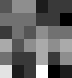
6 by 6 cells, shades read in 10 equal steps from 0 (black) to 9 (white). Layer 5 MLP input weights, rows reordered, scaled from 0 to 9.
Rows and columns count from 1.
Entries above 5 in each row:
0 0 0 3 1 2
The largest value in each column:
8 5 5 9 5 6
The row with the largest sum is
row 4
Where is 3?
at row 1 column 1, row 3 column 3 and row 4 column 2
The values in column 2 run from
1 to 5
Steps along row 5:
down same up down up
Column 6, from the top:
2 0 4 6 5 1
